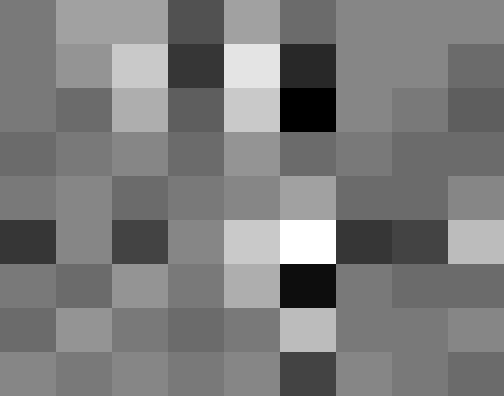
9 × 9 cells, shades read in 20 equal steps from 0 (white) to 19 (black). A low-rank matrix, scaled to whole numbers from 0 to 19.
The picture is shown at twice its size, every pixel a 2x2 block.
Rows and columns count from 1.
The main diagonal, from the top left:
10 8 6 11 9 0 10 10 11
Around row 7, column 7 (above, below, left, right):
15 10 18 11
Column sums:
96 83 78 101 59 101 92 95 88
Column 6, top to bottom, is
11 16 19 11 7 0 18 5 14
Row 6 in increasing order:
0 4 5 9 9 14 14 15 15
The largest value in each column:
15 11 14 15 10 19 15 14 12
